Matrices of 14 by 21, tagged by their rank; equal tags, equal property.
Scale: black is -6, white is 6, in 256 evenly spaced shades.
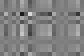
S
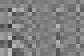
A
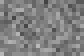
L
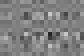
A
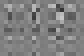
A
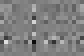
A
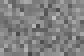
L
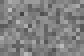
L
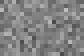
L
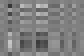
S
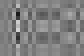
S
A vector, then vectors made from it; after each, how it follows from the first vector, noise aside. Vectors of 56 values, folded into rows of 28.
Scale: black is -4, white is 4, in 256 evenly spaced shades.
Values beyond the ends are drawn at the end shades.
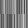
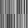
copied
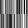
scaled up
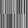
copied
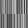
copied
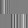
partly zeroed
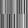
copied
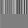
partly zeroed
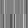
partly zeroed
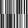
scaled up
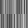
copied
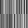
copied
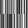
scaled up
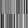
copied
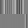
partly zeroed
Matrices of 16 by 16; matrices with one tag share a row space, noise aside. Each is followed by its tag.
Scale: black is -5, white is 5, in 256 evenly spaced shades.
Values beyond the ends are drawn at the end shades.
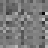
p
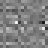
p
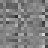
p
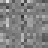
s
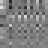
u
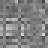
p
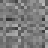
p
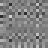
u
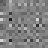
u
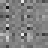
s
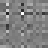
s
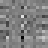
s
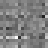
p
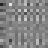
u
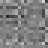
p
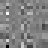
s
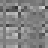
p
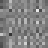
u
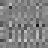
u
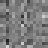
s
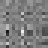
s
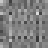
u
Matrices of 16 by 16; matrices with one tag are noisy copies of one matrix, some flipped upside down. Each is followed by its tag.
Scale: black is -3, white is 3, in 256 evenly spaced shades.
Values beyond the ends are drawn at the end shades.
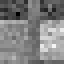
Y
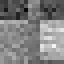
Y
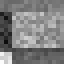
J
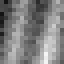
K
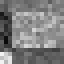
J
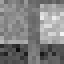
Y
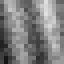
K
